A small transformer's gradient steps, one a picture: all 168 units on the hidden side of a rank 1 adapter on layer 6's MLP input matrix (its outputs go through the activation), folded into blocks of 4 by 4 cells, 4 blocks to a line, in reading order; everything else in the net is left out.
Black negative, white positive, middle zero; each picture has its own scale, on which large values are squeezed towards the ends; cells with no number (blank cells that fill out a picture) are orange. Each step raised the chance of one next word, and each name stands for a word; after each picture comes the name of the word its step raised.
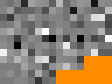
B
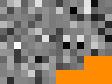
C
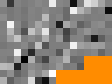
C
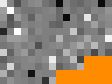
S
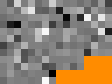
B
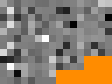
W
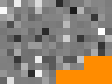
S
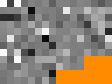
B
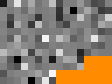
C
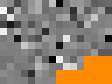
S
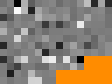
W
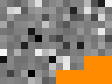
W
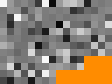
S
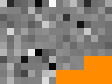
W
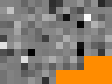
S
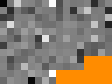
C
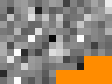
W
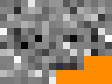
B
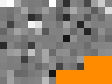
B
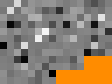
B
